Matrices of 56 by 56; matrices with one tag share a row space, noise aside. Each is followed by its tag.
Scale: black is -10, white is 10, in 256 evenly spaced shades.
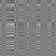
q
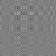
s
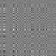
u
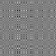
s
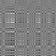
q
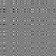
u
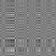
q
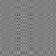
s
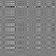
q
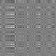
q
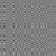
u
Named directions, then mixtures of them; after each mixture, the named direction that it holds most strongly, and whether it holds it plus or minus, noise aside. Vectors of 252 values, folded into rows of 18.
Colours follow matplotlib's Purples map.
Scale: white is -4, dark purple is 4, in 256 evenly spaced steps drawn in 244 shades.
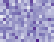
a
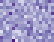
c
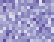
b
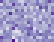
c, plus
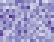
b, minus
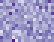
c, plus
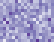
b, minus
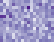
a, minus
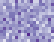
b, minus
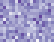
a, minus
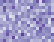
b, plus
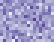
c, minus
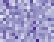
a, plus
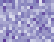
b, plus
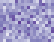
b, minus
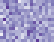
a, plus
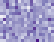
a, plus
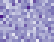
a, minus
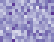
c, plus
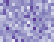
c, minus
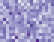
a, plus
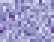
b, minus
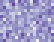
a, minus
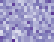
c, plus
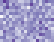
a, plus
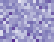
c, plus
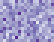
b, minus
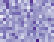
a, plus
